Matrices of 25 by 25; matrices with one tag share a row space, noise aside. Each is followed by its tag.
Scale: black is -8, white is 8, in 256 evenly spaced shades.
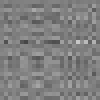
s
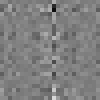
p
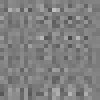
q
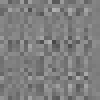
q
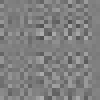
q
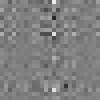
p
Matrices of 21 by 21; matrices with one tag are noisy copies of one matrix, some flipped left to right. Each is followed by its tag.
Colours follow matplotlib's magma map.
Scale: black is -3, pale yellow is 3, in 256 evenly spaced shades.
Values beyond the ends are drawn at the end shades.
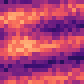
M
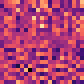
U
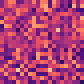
U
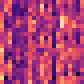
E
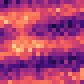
M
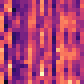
E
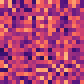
U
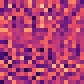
U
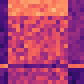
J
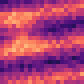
M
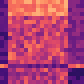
J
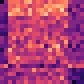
J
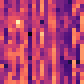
E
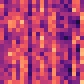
E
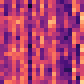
E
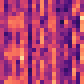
E
